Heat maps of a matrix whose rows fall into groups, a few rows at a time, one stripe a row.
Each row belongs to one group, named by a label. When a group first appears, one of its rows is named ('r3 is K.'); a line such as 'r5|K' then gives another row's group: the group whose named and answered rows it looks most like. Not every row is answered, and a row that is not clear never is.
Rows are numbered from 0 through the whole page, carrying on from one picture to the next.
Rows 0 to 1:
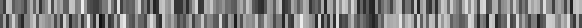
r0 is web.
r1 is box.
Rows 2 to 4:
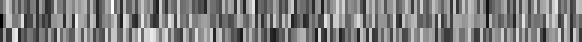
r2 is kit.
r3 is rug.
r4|box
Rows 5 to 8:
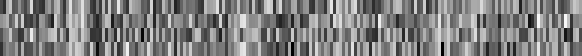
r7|web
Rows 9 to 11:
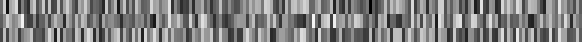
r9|box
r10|rug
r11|box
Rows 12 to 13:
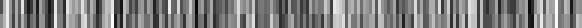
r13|kit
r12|kit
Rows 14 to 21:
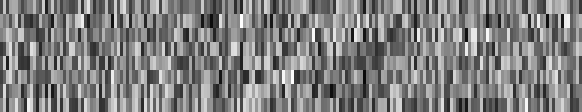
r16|rug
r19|rug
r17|web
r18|box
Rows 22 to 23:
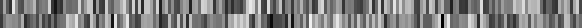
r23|kit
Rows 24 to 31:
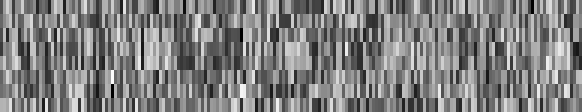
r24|rug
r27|box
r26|box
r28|box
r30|kit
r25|web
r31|web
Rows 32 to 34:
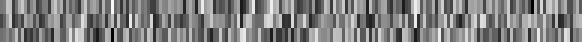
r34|kit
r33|web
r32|rug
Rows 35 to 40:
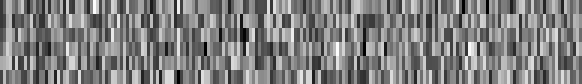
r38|kit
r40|box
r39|web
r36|web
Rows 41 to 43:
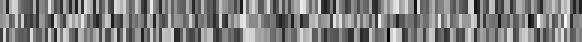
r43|box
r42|kit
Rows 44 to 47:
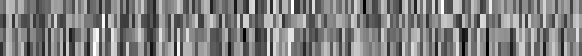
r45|web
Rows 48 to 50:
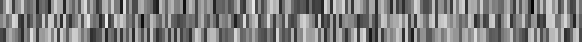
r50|web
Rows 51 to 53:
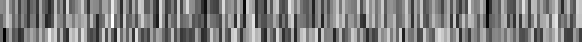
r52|kit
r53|web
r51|kit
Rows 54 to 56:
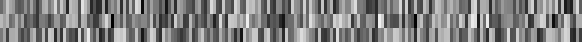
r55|kit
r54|web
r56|box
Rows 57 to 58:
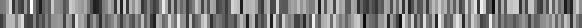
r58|rug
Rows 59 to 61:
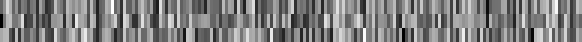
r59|kit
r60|rug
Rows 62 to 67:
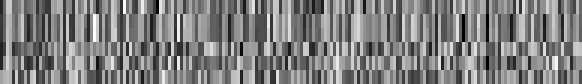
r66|kit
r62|rug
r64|rug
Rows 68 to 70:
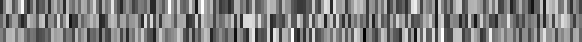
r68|rug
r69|box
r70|rug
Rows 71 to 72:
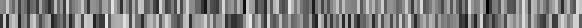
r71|kit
